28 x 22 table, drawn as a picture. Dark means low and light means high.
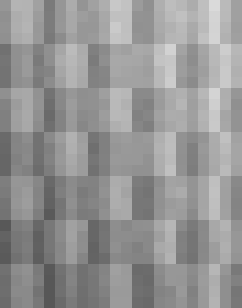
Stripes: upright, repeating 5 times. Average level on the scale: 60%. Ninth with the lowest average: bottom left. Slope: up to the top right. Ninth with the highest average: top right.
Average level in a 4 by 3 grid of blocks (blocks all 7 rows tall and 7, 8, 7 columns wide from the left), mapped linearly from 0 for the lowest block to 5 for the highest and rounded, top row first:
345
234
123
012
